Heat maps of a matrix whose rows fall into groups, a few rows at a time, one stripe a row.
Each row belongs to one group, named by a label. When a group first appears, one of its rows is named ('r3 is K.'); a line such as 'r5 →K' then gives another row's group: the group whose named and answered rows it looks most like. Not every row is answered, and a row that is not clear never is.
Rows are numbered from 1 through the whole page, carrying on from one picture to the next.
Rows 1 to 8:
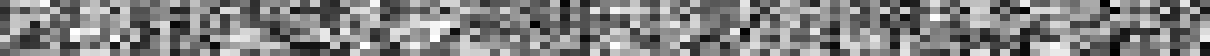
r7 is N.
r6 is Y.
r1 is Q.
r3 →Q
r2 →N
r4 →Q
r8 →N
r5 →Y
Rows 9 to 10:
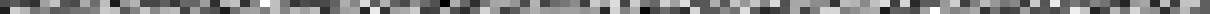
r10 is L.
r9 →N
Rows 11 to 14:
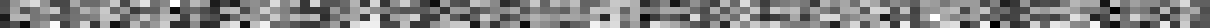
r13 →L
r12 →N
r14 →N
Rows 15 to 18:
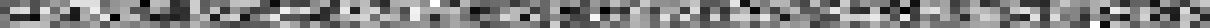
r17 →N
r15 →Y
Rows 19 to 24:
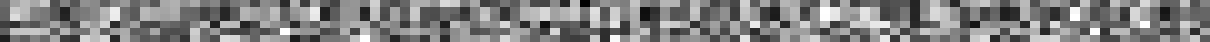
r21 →L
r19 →Q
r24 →N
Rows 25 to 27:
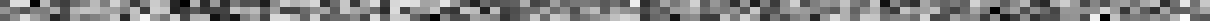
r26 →Y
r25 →Q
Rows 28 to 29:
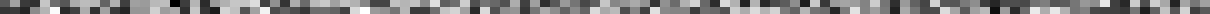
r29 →N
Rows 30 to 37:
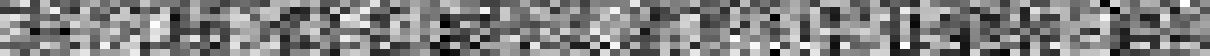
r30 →Q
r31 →N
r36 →N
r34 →L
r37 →Y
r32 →Y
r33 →Y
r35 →Y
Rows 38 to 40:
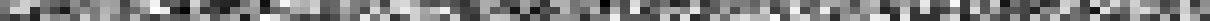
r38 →L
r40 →N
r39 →L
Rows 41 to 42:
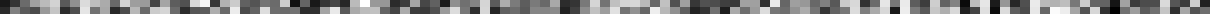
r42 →N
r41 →N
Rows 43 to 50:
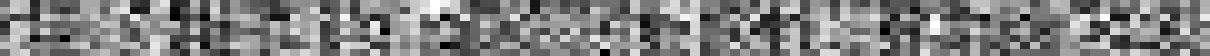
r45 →Y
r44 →Q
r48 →L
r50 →L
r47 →Q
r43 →Q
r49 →Y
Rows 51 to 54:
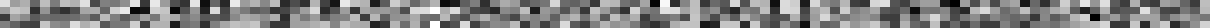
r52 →Q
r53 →L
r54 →Y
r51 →Y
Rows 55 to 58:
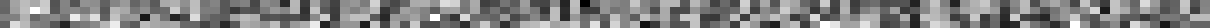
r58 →L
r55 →Q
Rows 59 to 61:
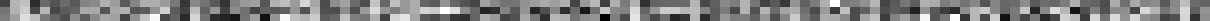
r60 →Q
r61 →L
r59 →L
